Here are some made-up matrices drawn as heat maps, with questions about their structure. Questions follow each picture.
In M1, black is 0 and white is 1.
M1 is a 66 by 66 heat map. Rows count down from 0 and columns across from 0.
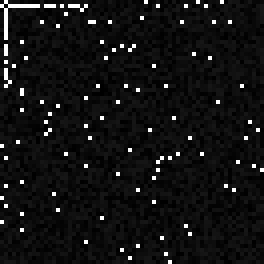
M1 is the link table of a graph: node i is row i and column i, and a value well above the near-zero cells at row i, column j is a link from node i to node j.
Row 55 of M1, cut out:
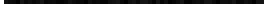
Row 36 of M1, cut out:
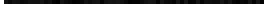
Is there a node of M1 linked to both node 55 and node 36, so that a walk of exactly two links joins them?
yes
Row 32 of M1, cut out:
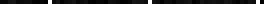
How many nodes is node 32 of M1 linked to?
3
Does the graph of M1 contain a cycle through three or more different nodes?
no
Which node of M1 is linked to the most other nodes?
node 1
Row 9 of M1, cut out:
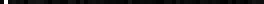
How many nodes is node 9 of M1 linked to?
1
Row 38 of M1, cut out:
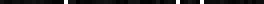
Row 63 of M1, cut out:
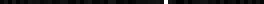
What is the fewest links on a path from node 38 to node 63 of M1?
6
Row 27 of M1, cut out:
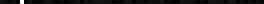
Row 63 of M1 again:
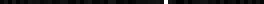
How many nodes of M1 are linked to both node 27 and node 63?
0
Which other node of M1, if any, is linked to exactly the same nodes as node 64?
node 37
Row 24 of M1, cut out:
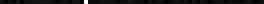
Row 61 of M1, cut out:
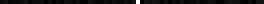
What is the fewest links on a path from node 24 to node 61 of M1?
6
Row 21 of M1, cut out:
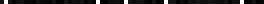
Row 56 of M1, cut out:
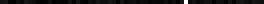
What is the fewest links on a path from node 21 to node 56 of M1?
3
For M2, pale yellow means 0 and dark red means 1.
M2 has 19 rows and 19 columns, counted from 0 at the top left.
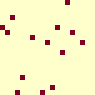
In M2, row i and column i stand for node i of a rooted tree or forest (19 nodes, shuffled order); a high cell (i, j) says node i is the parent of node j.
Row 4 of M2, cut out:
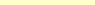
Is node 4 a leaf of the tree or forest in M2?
yes
